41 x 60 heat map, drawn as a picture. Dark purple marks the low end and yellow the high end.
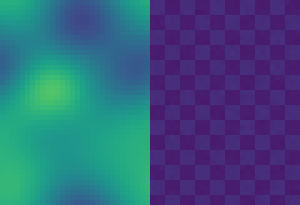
It is made of 1 by 2 panels. Panel 1,1: middling, smooth, strong in contrast. Panel 1,2: very low, checkered, faint in contrast.
